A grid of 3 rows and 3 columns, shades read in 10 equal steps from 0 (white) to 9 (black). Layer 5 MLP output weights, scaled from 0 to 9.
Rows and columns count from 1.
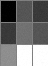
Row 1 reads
9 6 7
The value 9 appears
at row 1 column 1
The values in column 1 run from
4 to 9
